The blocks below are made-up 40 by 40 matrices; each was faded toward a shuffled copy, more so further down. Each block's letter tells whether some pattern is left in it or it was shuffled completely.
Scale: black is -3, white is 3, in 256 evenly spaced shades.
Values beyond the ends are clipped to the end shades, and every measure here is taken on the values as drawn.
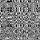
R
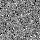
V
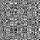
R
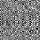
R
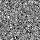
V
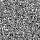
V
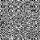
R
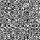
R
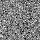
V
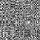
R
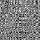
R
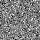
V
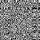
R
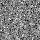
V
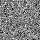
V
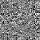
R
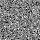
V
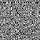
R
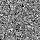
V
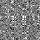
R
